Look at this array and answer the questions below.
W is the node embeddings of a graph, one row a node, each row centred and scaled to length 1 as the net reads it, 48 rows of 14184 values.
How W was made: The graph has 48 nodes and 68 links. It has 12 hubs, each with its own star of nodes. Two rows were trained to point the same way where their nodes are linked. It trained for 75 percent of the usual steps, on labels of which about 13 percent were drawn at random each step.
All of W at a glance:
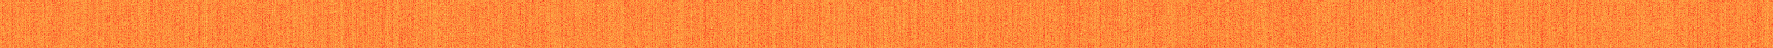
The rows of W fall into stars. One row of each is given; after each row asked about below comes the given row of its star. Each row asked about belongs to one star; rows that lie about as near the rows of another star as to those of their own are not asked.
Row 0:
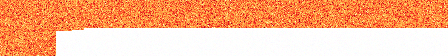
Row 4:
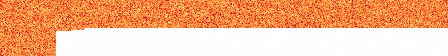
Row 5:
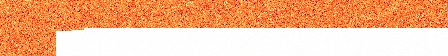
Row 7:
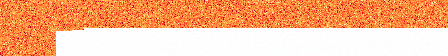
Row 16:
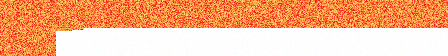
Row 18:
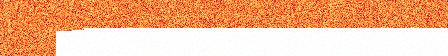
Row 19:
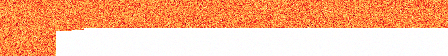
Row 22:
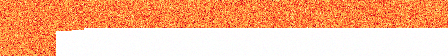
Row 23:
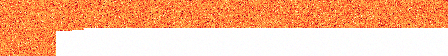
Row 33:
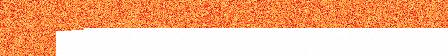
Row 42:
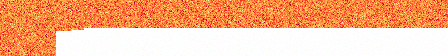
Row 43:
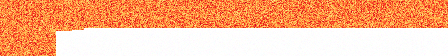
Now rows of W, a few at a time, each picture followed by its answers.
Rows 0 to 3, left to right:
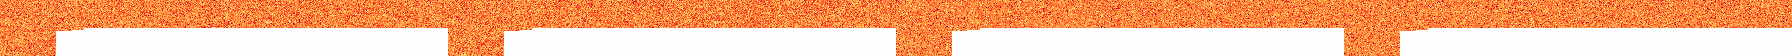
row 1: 0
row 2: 5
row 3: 33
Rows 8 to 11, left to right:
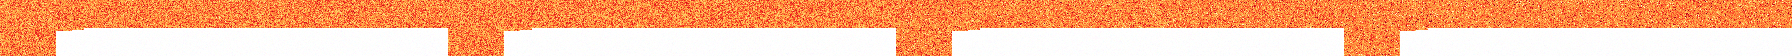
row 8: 23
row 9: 7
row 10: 4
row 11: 18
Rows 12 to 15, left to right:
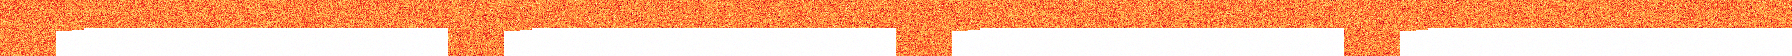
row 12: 4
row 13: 23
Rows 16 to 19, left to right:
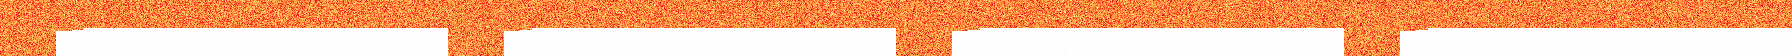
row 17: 19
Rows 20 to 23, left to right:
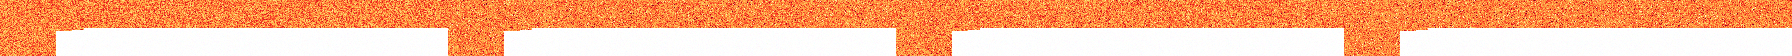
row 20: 19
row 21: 16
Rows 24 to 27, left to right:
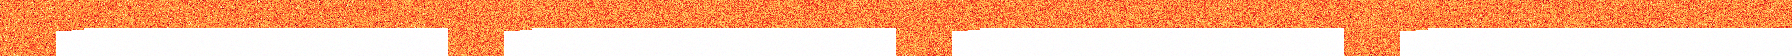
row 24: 0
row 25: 18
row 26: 19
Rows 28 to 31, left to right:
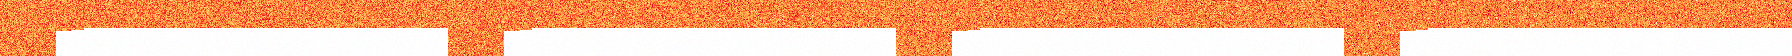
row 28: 42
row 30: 18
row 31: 33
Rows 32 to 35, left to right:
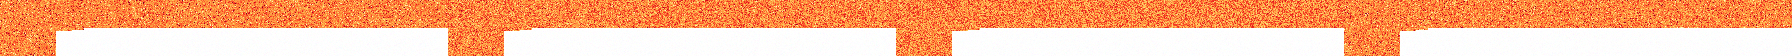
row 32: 42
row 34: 33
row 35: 42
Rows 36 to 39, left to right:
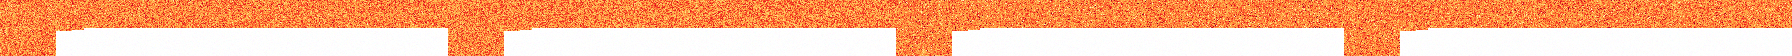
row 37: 5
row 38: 43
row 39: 7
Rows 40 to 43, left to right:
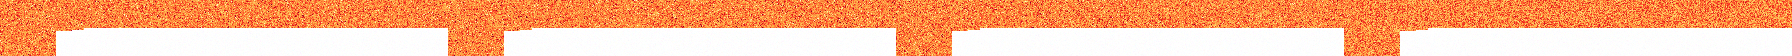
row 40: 16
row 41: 5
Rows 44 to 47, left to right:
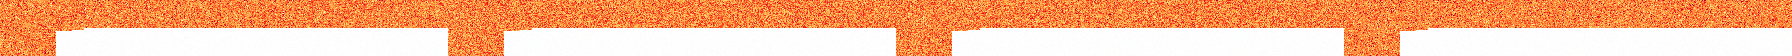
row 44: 7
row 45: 22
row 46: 22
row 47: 33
